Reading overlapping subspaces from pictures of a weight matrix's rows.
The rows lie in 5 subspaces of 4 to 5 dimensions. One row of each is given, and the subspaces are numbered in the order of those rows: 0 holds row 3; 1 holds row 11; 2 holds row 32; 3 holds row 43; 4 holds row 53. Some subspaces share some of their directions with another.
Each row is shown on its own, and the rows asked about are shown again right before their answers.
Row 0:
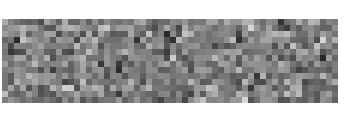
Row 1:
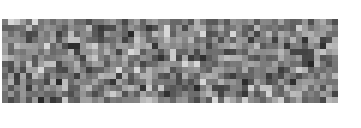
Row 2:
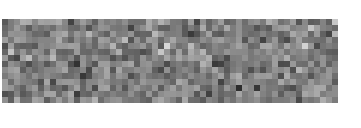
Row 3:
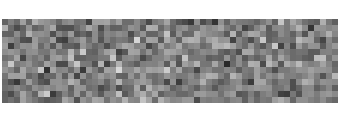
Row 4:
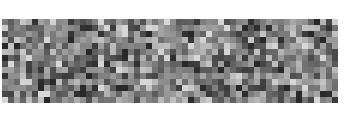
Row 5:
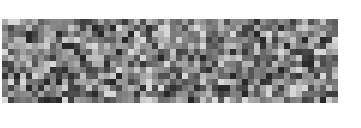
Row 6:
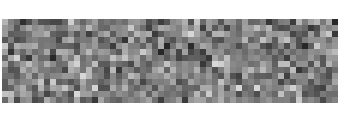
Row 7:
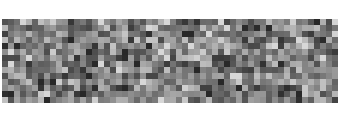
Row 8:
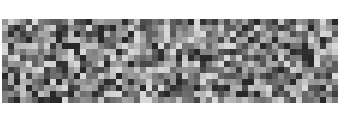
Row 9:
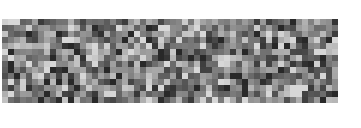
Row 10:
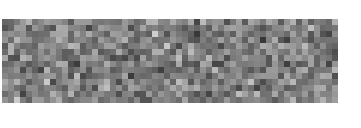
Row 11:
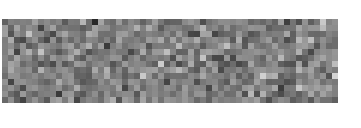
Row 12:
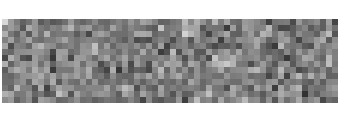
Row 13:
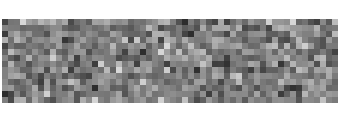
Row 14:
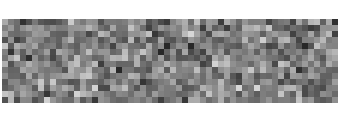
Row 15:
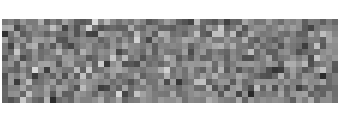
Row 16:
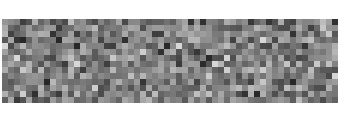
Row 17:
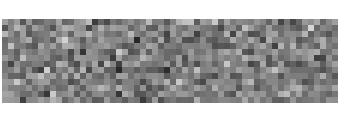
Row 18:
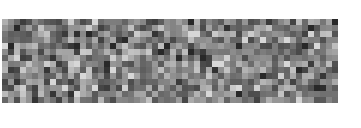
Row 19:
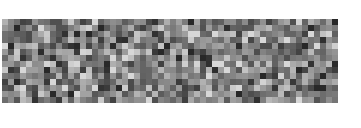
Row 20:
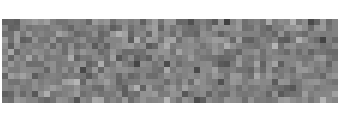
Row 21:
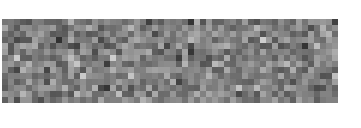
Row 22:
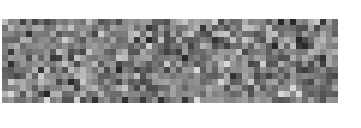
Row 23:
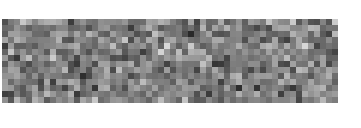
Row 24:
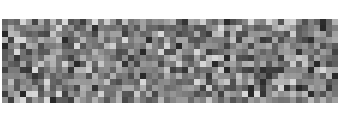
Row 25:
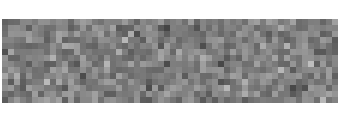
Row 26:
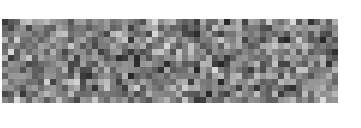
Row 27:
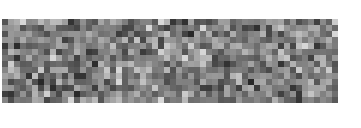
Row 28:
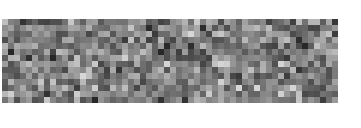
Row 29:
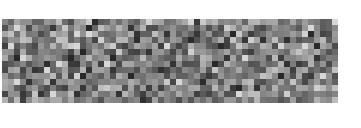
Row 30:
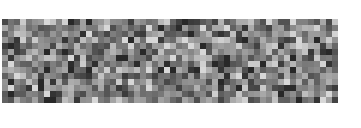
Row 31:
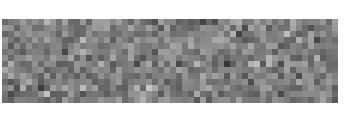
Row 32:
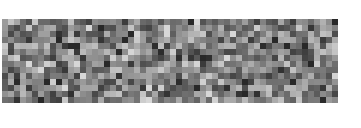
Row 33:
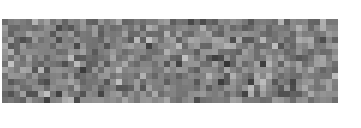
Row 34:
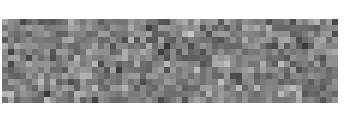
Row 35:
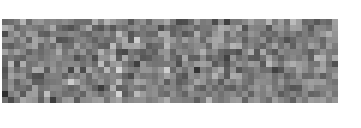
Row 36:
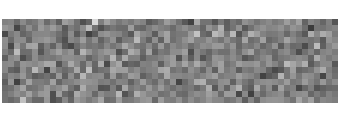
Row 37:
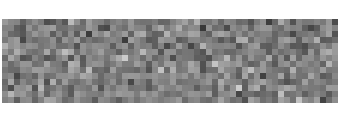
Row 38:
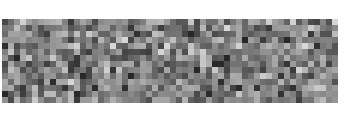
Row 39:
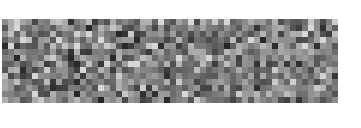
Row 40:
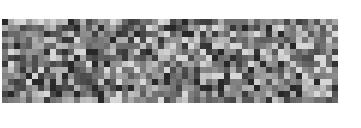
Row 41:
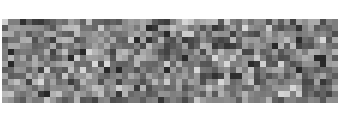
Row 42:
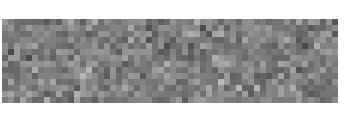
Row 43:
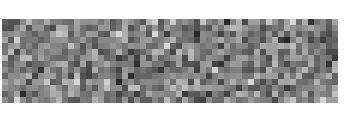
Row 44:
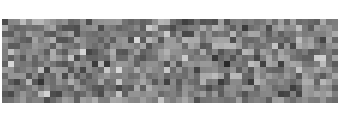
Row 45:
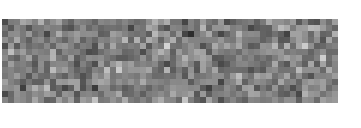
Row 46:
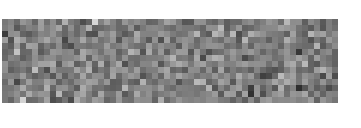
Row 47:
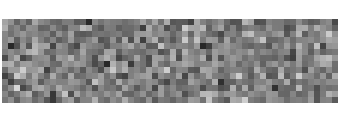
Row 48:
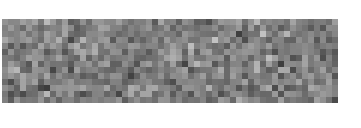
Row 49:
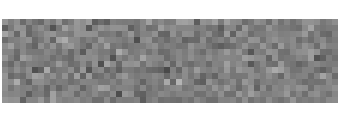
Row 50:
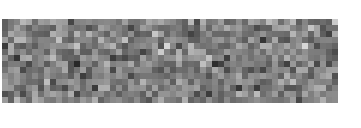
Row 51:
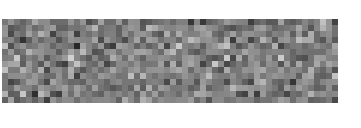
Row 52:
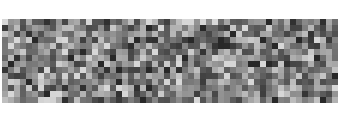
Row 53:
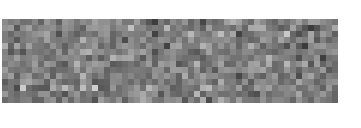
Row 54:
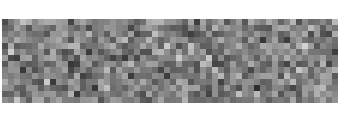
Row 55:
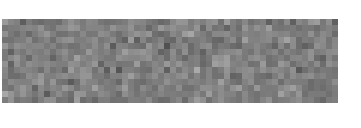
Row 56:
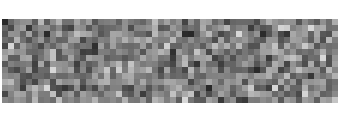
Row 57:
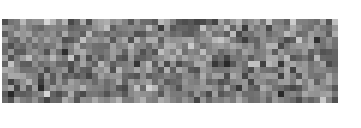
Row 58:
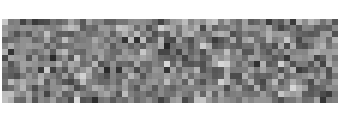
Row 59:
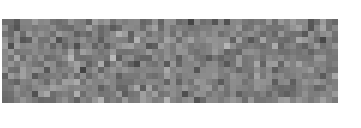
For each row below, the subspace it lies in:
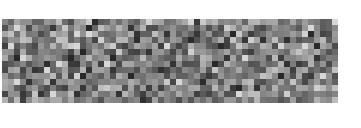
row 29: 1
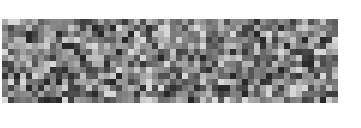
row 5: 2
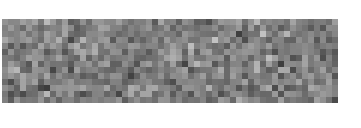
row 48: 4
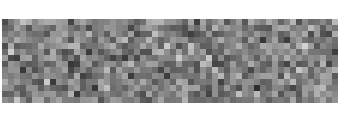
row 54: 3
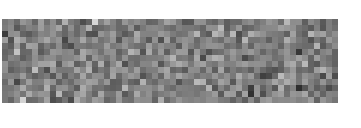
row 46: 1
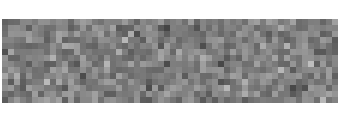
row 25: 2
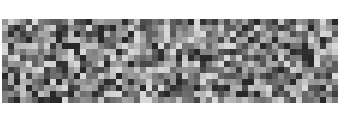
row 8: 2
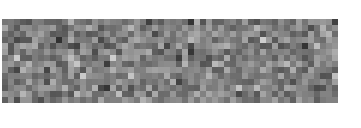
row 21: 4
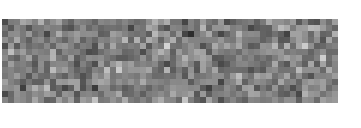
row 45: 4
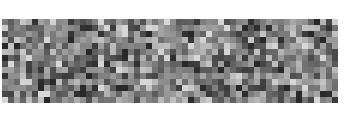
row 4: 2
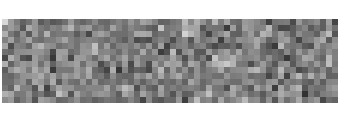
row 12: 4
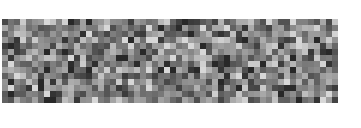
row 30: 4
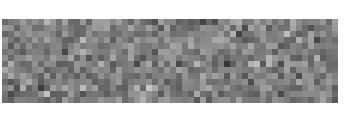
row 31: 4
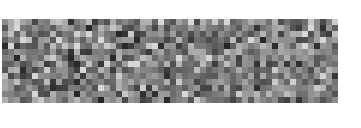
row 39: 3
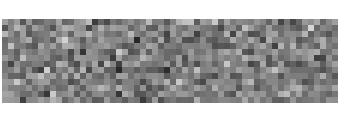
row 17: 0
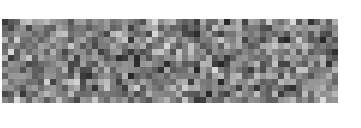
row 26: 3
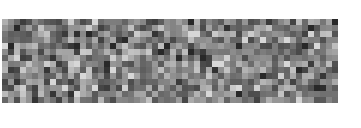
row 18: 1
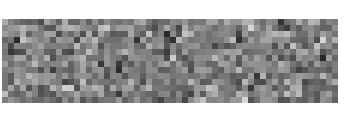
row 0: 4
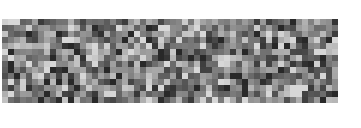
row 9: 2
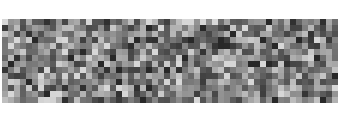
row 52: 4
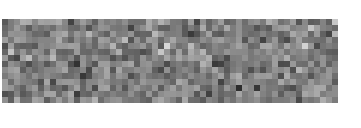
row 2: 0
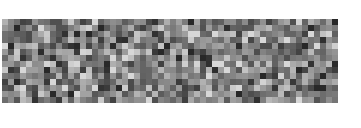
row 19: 1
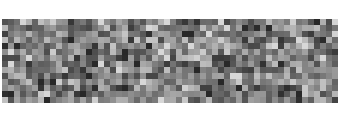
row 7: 2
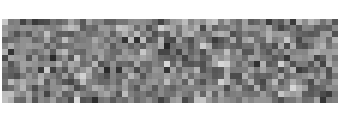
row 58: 2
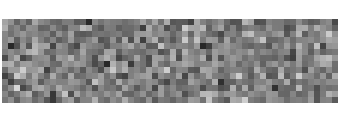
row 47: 4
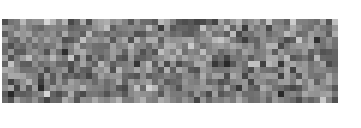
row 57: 4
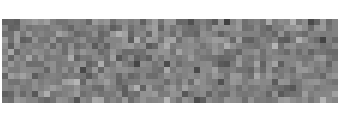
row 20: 3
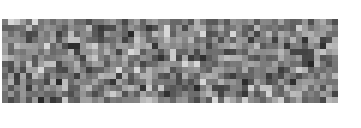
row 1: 2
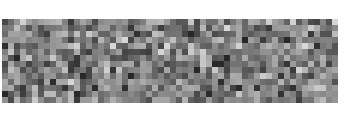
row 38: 1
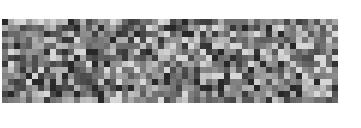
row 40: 3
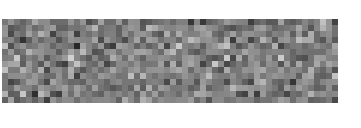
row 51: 1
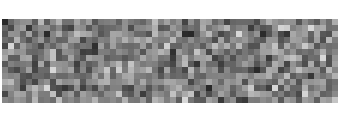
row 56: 4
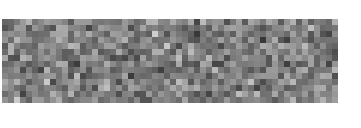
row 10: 3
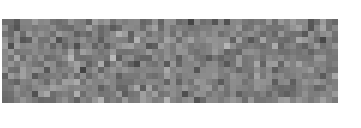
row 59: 3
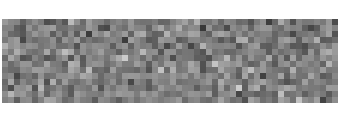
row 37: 4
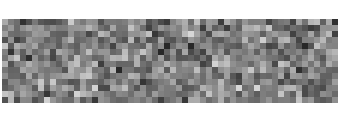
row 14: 2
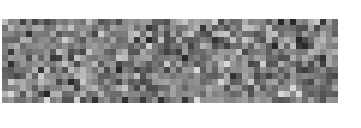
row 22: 0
